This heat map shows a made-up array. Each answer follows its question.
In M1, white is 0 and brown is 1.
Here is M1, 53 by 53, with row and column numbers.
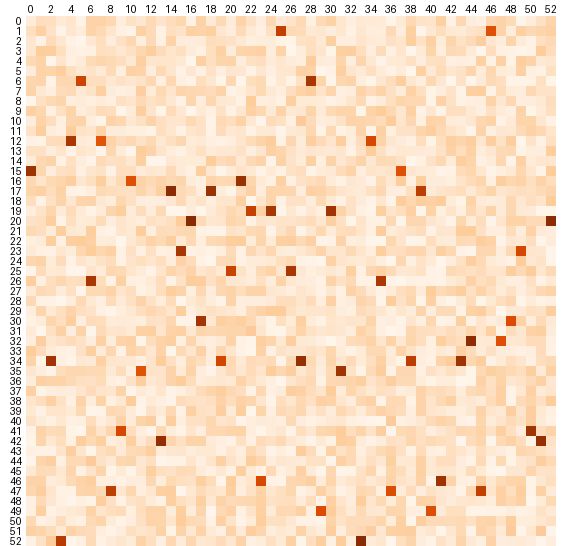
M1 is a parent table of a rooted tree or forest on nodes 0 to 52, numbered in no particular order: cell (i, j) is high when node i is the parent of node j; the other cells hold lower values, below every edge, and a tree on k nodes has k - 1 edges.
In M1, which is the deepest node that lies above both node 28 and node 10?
25
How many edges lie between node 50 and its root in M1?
3
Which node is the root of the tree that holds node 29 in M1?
1
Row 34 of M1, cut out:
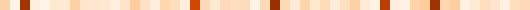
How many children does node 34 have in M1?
5
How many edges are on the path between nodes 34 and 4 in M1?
2
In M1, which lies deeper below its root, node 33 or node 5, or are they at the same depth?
the same depth
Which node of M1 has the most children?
34
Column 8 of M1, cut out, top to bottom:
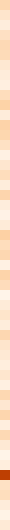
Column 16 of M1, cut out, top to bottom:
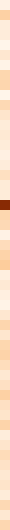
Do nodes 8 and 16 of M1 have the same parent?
no
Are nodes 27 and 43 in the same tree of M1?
yes
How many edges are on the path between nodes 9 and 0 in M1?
5
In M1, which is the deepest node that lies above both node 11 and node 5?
26
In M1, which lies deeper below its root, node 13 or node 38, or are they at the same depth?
node 38
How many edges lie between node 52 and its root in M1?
3
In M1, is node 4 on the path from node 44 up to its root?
no
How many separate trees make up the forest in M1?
4
